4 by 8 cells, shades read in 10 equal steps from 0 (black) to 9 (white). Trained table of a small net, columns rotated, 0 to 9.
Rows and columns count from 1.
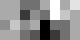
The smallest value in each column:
5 6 2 3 0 2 4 6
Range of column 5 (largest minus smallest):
6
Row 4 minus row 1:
0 0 0 -1 -6 -7 -2 -2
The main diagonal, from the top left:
6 6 5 3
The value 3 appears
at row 4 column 4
